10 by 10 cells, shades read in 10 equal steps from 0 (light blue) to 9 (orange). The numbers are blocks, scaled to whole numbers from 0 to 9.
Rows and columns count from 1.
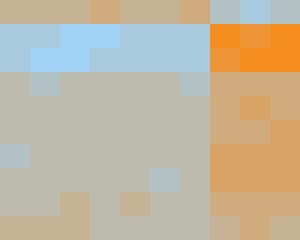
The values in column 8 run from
2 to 9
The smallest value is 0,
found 4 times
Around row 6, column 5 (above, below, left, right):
3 3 3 3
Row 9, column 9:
5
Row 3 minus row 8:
-2 -3 -3 -2 -2 -1 -2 2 3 3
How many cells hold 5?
13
